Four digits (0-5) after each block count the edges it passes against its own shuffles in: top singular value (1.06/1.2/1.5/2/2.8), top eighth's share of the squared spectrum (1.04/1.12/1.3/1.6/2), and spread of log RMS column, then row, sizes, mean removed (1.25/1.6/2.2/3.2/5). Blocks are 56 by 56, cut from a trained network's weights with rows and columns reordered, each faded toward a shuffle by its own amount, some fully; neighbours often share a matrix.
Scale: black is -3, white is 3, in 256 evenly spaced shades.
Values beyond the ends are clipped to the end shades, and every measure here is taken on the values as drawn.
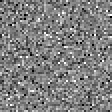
0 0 0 0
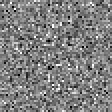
2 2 1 1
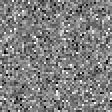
1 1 0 0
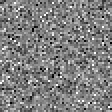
0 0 0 0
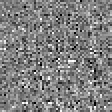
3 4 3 2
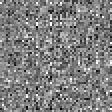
3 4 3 1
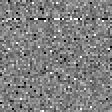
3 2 0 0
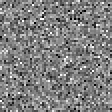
0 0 0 0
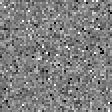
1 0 0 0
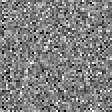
1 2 0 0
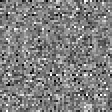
2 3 1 2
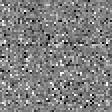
2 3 1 2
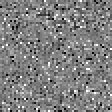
2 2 0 1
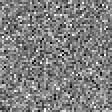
1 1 0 0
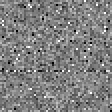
2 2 0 1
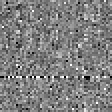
3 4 2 2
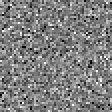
1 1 0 0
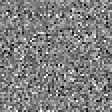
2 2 0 1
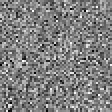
3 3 1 1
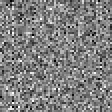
3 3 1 1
